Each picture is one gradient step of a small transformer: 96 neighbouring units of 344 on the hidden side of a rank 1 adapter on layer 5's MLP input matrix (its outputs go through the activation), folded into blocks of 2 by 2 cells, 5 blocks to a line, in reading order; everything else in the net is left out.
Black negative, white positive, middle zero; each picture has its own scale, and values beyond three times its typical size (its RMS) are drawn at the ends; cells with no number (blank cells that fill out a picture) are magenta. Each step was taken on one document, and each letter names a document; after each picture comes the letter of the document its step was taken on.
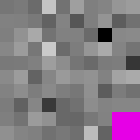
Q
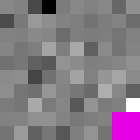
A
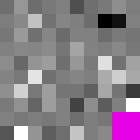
A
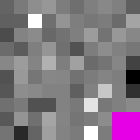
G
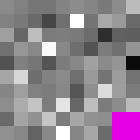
Q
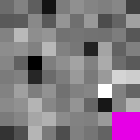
A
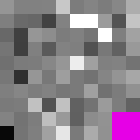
Q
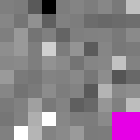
A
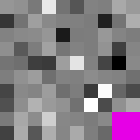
A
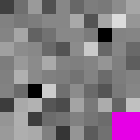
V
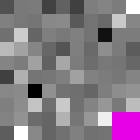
V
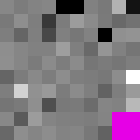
Q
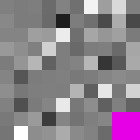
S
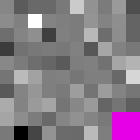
G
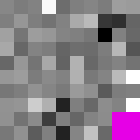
Q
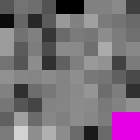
G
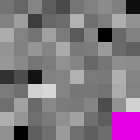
V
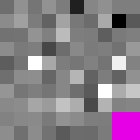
S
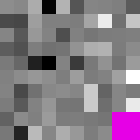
A
